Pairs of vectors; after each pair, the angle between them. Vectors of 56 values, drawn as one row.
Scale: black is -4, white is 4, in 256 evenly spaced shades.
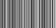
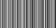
orthogonal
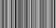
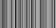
nearly parallel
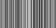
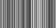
partly opposed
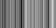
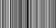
orthogonal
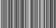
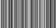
nearly parallel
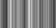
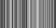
partly aligned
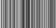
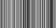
partly aligned
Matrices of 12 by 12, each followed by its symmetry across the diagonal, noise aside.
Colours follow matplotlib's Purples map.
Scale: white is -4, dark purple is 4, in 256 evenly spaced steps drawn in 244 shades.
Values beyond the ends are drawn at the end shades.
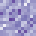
symmetric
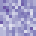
neither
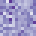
neither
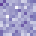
symmetric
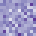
symmetric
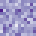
neither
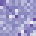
symmetric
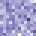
neither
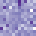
neither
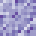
symmetric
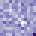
symmetric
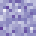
neither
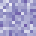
symmetric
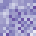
symmetric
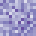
symmetric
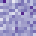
neither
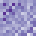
symmetric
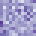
neither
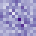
symmetric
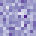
neither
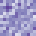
symmetric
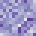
symmetric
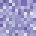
neither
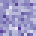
neither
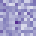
neither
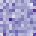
neither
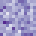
neither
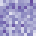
neither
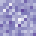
symmetric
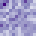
symmetric
